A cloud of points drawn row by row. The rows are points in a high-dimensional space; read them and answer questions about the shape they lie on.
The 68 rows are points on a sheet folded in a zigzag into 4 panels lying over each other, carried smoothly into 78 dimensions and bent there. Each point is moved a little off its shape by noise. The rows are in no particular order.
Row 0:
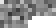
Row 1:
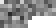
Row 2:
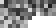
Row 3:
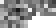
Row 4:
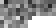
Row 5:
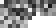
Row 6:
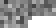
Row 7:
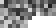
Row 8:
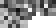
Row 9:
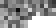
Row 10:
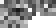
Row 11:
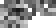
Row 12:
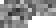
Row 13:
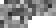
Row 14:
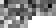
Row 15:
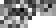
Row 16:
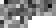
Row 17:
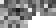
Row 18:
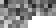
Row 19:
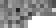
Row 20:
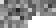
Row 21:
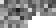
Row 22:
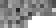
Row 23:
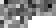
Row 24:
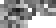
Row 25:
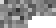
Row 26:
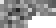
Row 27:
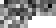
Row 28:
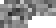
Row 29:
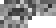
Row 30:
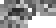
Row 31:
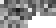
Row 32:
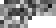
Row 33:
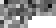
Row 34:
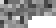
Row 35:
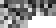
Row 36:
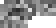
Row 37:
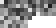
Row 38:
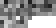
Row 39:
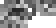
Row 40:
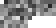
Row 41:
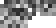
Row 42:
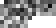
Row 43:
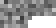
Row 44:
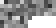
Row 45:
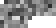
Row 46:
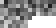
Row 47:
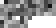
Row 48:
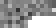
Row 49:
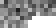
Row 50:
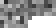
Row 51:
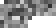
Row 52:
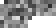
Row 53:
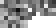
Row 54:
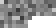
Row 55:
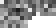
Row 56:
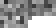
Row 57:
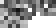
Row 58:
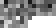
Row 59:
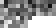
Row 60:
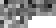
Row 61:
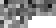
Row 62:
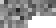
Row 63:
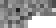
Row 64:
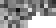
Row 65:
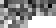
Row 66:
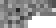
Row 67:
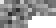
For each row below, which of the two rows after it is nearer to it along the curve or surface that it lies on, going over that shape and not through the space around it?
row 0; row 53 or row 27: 53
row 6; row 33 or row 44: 44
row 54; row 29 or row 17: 17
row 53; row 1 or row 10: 10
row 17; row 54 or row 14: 54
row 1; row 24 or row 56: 56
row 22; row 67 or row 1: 67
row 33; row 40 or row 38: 38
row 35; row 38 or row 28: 38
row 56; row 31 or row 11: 31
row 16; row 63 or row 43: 43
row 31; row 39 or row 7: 39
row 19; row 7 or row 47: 7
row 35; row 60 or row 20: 60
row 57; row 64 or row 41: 64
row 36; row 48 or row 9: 9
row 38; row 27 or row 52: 27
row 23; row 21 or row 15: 15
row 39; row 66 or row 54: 54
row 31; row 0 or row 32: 0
